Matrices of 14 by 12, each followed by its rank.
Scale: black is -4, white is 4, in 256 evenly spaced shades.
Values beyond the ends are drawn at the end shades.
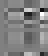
one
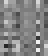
two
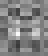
two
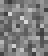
full rank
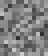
full rank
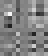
two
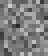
full rank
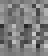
two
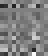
two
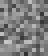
full rank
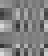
one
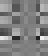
one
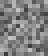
full rank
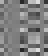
one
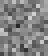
full rank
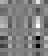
one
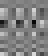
one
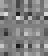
two
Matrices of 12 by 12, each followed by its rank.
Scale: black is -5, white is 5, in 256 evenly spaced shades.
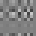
one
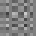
one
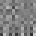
two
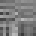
two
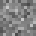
full rank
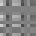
one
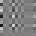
one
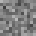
full rank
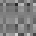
one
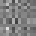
two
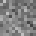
full rank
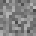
full rank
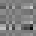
one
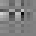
one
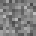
full rank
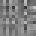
two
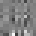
two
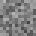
full rank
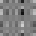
one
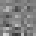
two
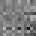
two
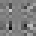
two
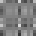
one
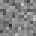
full rank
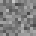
full rank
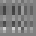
one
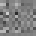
two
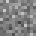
full rank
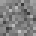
full rank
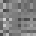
two
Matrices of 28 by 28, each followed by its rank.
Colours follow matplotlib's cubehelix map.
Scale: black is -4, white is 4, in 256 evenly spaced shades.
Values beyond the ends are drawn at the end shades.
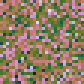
full rank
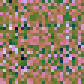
five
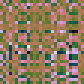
three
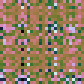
three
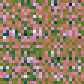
five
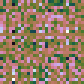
five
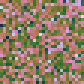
full rank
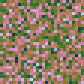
full rank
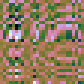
three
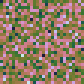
full rank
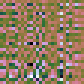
three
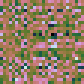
five
